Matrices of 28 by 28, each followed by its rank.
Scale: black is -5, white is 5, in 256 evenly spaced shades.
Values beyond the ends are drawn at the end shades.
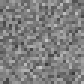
full rank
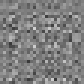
three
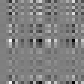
one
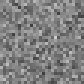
full rank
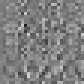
five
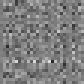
five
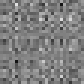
three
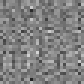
five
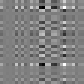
one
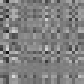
two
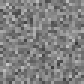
full rank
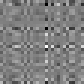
two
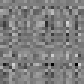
three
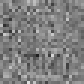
five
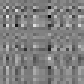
two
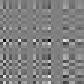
one
